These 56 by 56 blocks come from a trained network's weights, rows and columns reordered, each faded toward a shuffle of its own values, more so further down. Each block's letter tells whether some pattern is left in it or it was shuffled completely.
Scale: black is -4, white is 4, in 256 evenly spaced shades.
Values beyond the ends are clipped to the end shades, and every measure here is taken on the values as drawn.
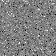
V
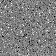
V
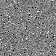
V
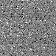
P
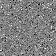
V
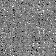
P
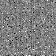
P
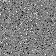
V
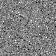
V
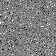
V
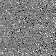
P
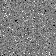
V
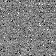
P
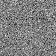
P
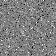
V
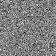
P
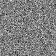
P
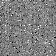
P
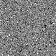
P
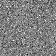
V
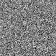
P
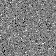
V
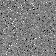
V
